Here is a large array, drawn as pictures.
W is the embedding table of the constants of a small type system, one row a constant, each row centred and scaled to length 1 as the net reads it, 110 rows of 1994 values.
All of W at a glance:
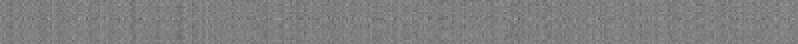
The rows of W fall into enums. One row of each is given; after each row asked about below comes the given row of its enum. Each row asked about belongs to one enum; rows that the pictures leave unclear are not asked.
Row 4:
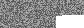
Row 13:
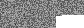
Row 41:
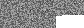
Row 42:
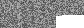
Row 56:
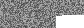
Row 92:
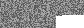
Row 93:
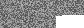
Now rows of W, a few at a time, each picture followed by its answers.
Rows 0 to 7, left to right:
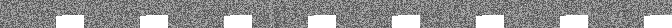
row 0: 41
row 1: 41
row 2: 4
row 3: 42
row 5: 92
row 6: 13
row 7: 56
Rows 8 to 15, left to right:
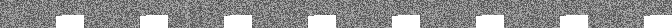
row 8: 13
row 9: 41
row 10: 42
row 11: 41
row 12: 13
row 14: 13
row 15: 93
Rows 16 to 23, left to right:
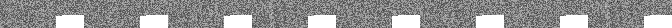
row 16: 93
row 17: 4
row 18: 92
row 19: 42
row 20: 41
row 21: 56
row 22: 13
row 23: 42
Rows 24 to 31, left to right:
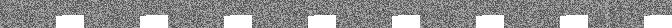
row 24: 93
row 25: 13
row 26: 93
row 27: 41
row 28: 41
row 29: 93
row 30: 4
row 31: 42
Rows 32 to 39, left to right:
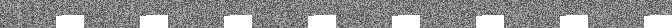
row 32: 42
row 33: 92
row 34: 13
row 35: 56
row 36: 93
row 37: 41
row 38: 13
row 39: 13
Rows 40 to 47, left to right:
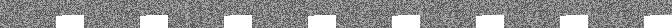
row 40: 4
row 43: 41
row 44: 4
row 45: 56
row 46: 56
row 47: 56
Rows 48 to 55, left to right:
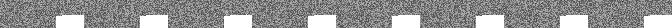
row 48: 4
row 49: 92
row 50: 41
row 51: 4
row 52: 93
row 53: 92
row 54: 93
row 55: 13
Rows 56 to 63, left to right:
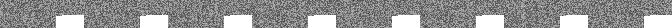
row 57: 41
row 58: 92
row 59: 93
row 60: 13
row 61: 93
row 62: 42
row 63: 41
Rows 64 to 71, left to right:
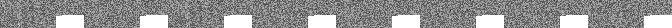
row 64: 42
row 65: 13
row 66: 42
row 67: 41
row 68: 13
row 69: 41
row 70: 41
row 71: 56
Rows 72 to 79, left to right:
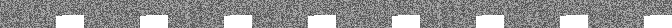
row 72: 92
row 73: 41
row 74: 42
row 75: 92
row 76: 13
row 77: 42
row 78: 56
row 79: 93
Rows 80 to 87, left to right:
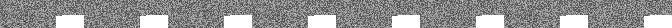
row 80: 93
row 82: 56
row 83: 93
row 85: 13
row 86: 93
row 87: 13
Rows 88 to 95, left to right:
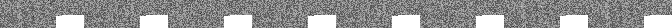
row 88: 42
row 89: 92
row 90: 13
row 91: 92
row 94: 42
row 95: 42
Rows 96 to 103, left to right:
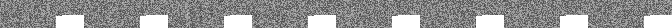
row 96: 92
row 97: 4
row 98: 42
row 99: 93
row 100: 13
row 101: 41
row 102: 13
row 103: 4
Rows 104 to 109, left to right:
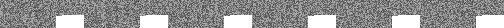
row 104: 56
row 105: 42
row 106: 92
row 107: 92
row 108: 41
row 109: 41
